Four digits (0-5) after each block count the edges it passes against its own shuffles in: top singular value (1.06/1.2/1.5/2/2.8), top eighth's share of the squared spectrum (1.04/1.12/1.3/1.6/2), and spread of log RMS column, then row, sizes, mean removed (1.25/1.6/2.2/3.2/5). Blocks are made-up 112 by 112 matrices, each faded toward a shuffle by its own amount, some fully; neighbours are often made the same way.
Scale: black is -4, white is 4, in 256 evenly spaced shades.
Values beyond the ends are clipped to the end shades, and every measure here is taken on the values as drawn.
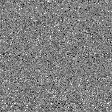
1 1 0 2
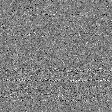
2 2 0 3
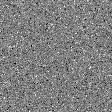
0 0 0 0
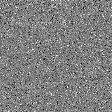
0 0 0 0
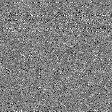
2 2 0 3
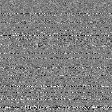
2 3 0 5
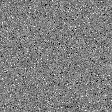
0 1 0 1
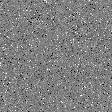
0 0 0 0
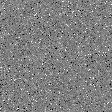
0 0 0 0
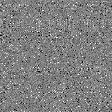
4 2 1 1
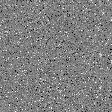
2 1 0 0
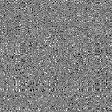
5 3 2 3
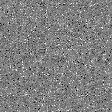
3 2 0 1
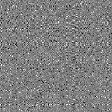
5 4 2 3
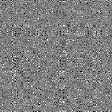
5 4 3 3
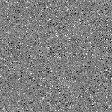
4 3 1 1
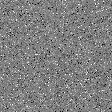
1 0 0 0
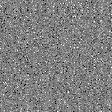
4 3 1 1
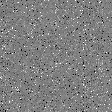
3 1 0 0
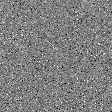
1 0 0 0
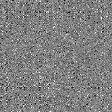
4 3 2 2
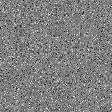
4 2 0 1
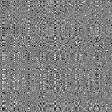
5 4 3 3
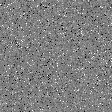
0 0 0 0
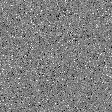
1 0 0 0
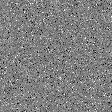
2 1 0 0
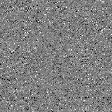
4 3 1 2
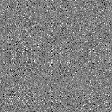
4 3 2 2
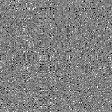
4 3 2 2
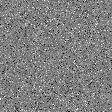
2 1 0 0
